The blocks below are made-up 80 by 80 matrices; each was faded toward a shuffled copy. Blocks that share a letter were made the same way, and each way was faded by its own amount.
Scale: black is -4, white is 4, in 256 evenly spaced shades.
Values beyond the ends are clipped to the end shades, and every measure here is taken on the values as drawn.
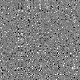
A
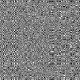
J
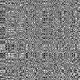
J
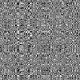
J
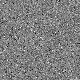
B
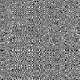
J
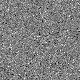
B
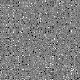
A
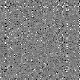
A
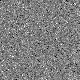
B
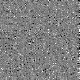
A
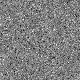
B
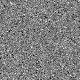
B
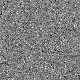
B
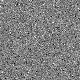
B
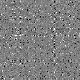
A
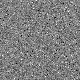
B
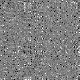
A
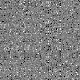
A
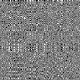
J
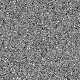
B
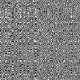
J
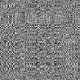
J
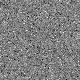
B
